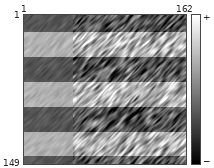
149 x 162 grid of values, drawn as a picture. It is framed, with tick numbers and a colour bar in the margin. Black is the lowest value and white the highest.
Slope: none. Average level on the scale: 50%. Stripes: horizontal, repeating 3 times. Seam: vertical, 30% of the way across, the left part calmer.
